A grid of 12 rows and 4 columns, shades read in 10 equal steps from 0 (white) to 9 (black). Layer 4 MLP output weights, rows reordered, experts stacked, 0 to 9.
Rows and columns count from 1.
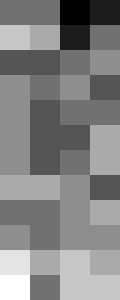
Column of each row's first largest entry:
3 3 1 4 2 2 2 4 1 2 2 2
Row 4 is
4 5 4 6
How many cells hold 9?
1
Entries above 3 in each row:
4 2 4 4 4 3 3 2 3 4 0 1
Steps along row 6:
up same down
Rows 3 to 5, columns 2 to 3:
6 5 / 5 4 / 6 5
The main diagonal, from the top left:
5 3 5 6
